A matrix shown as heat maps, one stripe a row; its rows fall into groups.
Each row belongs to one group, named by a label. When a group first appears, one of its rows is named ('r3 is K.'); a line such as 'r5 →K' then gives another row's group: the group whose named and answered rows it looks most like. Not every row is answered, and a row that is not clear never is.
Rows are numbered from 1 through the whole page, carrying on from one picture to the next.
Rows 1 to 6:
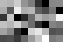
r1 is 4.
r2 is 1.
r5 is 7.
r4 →4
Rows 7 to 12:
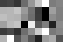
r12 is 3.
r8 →4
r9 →4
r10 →7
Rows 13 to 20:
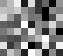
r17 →1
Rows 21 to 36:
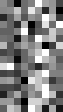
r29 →7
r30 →3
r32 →7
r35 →7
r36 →1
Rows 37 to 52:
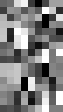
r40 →4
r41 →1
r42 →1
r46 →4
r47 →4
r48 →7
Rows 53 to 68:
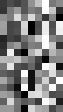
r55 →1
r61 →4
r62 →3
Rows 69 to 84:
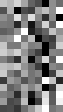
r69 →4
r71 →1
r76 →4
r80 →3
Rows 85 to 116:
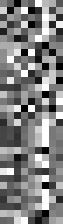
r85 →7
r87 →3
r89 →3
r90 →7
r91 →4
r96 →3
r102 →3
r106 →4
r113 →3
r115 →4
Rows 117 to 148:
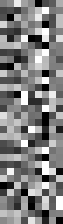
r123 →4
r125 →7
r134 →4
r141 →3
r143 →3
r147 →4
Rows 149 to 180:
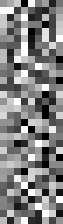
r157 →1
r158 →7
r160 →1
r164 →4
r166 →7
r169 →7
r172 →4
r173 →7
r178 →7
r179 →3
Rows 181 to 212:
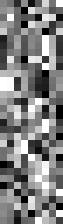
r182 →7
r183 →3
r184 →7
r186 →3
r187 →3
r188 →3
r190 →3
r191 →4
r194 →4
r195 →7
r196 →1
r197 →1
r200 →1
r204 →3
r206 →7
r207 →3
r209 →7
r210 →1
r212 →7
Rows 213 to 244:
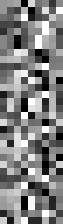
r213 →7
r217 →3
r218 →7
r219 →7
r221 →4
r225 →4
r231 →3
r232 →1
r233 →1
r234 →4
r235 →1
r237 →1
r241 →7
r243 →3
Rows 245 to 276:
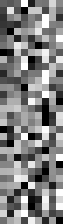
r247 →3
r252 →3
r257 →7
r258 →3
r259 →1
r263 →3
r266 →4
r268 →1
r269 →4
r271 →7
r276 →1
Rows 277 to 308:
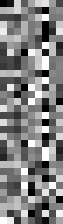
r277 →3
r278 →4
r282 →4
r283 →3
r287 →4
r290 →7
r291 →1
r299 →3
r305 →1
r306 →4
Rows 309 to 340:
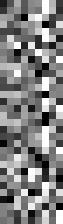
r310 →3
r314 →3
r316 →7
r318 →4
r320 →3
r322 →4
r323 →3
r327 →3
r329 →3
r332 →4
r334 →1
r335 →3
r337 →3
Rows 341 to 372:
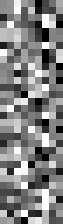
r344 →3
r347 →3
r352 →1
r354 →7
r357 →3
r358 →4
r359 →1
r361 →3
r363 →4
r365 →1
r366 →4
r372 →7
